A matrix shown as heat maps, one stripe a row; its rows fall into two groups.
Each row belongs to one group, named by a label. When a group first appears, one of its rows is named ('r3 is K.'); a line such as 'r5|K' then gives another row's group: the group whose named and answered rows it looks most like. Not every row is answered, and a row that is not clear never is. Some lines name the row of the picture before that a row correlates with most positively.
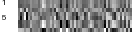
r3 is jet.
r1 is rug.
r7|rug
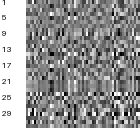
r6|jet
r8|jet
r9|jet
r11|rug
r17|rug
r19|jet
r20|jet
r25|jet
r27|rug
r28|jet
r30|rug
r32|rug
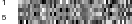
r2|jet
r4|jet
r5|rug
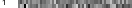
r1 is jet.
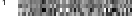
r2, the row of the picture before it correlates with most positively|1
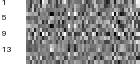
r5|rug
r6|jet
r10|jet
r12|rug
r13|rug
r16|jet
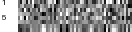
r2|jet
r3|jet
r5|jet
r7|rug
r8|rug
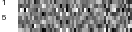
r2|rug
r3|jet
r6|rug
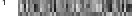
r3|jet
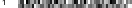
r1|jet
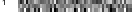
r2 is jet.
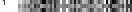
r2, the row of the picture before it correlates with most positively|2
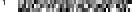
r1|jet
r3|rug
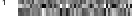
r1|jet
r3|rug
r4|rug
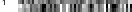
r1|jet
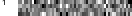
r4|rug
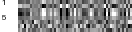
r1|rug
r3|rug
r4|rug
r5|rug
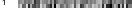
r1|jet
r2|jet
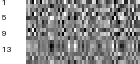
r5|rug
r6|jet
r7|jet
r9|jet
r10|rug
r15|jet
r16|rug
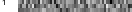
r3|rug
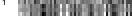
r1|jet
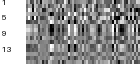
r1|jet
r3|jet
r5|jet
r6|rug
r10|jet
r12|rug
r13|rug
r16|jet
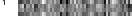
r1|rug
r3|jet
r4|rug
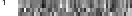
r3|jet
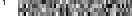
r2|jet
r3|rug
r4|jet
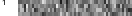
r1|rug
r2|jet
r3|jet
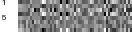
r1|rug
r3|jet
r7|jet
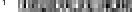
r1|jet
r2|jet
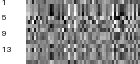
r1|jet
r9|jet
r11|rug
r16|rug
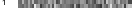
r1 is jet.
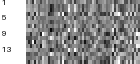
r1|jet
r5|jet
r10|rug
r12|jet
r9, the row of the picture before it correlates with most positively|2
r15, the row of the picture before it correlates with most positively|2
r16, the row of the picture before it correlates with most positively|2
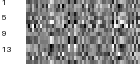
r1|rug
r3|jet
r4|rug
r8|jet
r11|rug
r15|jet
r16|rug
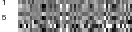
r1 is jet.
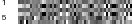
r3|rug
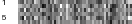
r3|jet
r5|jet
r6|jet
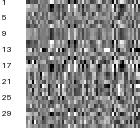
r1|rug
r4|jet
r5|jet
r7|rug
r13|jet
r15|rug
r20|jet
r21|jet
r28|rug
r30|jet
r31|jet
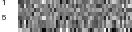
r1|rug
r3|jet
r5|rug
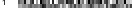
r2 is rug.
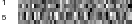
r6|jet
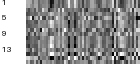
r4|rug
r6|rug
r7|rug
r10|rug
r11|rug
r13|jet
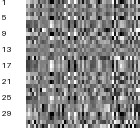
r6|rug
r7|rug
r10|rug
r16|rug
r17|rug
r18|rug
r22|rug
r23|jet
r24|jet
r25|rug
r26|rug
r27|jet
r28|jet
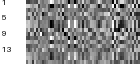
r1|rug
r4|jet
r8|jet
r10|rug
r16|jet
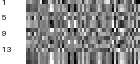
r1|jet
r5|jet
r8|rug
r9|jet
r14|rug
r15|rug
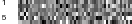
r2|rug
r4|jet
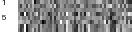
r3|jet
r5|jet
